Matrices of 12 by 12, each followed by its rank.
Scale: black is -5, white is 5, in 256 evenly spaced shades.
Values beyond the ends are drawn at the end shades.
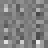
two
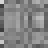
two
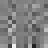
two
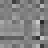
two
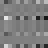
one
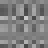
one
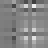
one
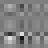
one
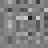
two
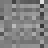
two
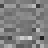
two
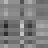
one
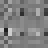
two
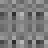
one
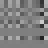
one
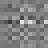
two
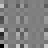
one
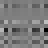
one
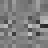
two
